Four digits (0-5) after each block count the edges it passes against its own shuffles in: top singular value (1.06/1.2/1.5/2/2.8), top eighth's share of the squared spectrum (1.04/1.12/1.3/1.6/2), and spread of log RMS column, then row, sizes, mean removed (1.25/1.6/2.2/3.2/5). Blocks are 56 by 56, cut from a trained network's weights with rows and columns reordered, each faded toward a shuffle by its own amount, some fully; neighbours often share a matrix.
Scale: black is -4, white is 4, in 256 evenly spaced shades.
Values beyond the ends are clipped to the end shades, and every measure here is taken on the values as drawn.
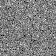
0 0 0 0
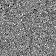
0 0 0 0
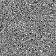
2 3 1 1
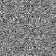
4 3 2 2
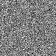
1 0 0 0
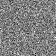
0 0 0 0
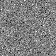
1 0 0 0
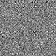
3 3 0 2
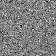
2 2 0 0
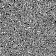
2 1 0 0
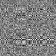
4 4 1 3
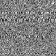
4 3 0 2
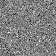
2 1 0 0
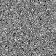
2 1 0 1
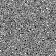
1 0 0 0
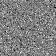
0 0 0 0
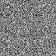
3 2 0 1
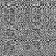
4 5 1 3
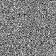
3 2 0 0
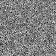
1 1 0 0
